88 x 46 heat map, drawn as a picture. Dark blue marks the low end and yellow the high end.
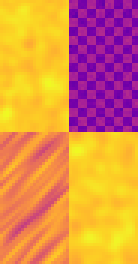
The table splits into 2 rows of 2 panels. Panel 1,1: very high, blotchy, faint in contrast. Panel 1,2: low, checkered. Panel 2,1: high, slanting up to the right. Panel 2,2: very high, blotchy, faint in contrast.
